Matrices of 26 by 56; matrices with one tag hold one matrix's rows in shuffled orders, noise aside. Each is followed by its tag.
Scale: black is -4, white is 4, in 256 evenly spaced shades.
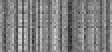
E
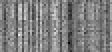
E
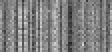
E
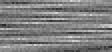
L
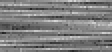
L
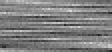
L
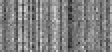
E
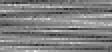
L
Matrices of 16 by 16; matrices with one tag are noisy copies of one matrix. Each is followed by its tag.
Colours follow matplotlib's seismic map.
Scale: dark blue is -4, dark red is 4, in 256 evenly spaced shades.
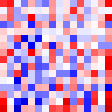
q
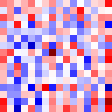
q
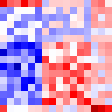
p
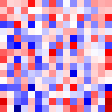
q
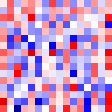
q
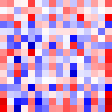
q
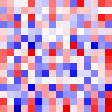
q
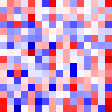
q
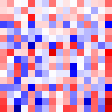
q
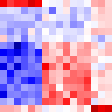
p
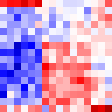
p
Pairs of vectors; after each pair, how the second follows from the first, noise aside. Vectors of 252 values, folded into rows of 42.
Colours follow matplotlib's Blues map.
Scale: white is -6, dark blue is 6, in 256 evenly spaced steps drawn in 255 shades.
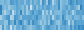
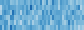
negated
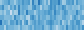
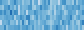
negated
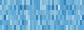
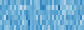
negated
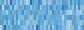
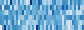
scaled up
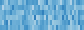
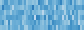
negated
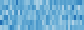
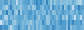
negated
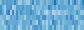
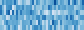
scaled up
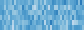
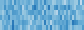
negated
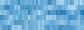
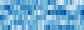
scaled up
